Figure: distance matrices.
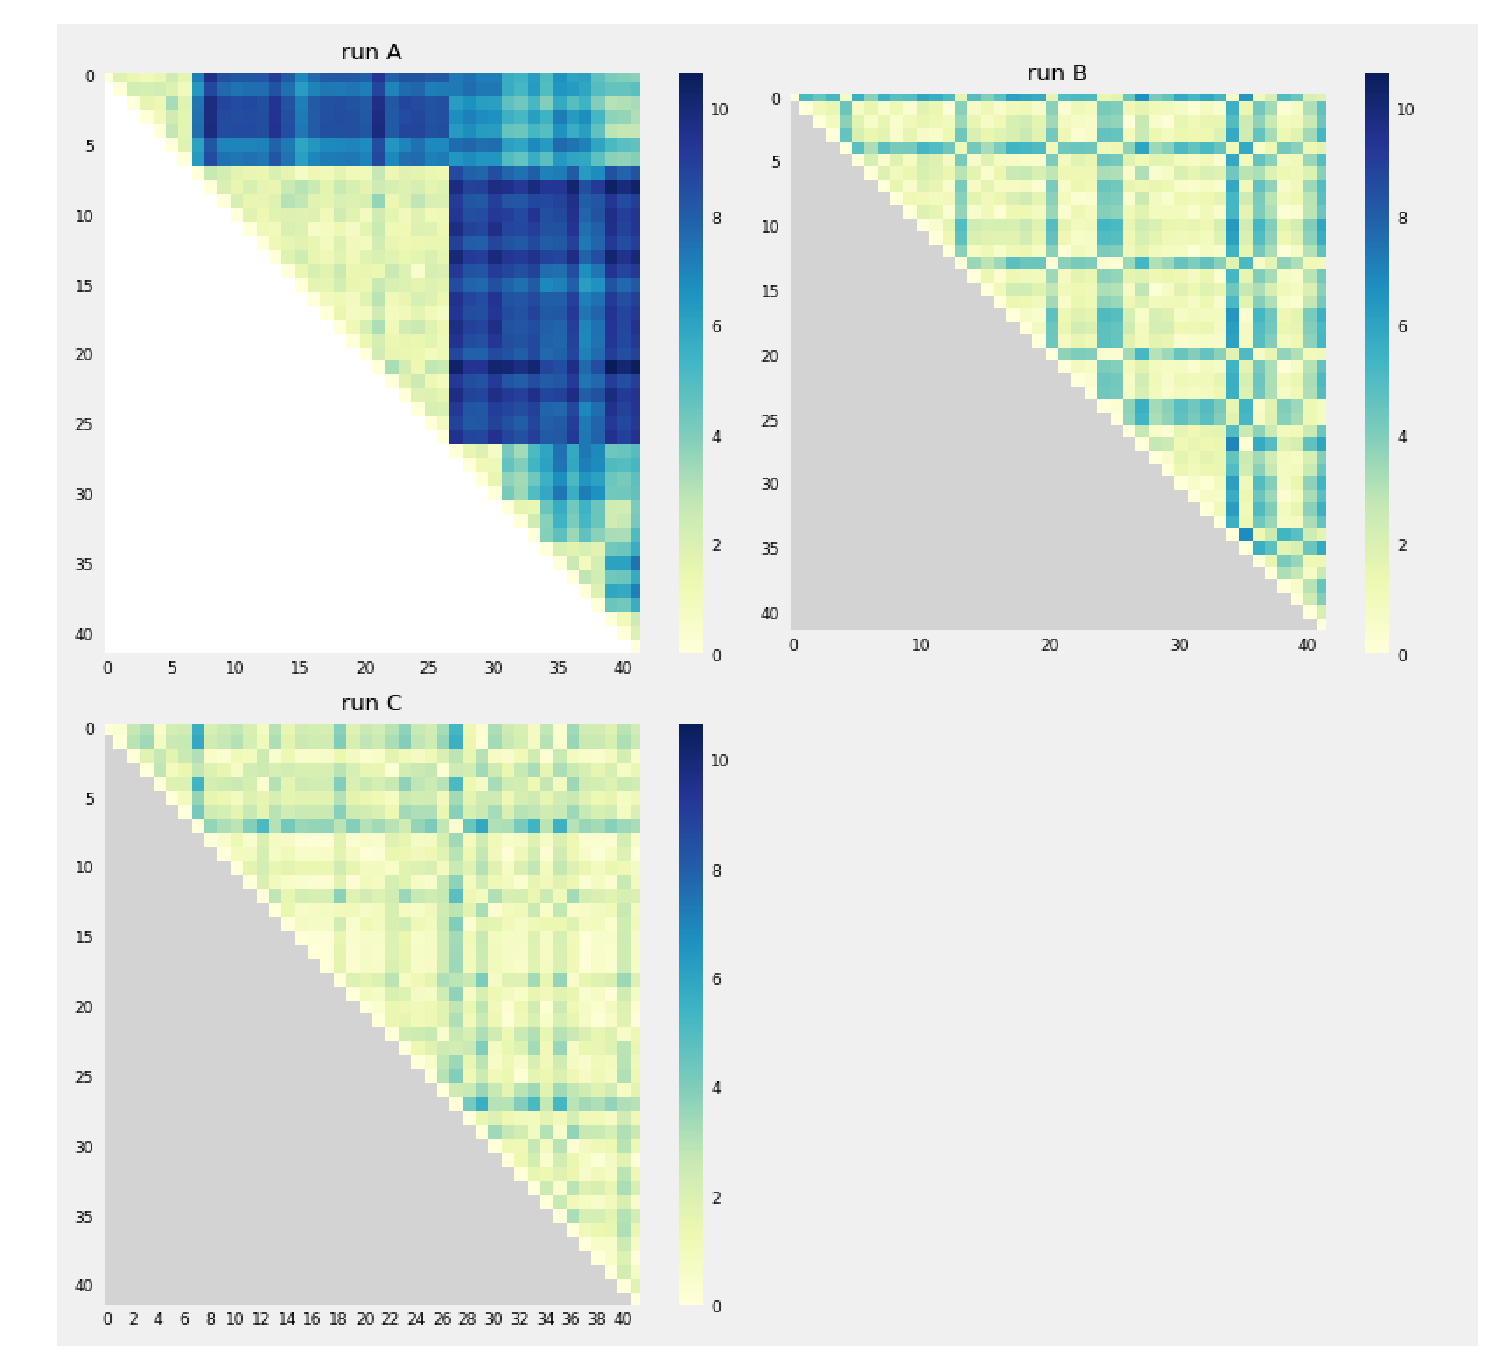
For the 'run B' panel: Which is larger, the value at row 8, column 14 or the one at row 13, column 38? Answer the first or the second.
the second
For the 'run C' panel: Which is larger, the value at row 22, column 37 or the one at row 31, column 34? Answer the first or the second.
the first
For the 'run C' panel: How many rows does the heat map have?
42
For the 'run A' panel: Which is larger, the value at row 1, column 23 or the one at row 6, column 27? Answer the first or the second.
the first
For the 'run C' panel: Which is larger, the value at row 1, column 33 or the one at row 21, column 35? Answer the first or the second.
the second
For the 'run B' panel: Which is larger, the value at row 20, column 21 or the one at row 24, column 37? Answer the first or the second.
the first
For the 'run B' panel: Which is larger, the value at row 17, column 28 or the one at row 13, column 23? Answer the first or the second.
the second
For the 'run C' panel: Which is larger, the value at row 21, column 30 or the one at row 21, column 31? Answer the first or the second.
the first
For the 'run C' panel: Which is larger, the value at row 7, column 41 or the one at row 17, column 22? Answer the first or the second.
the first
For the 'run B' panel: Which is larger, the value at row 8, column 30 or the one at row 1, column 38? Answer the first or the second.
the first
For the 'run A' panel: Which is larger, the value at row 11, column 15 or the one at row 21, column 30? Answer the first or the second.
the second
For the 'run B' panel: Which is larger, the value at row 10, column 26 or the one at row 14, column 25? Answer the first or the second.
the second
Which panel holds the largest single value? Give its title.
run A
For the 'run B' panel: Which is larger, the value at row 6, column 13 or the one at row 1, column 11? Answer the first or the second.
the first
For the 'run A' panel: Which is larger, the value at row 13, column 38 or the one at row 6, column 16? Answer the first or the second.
the first
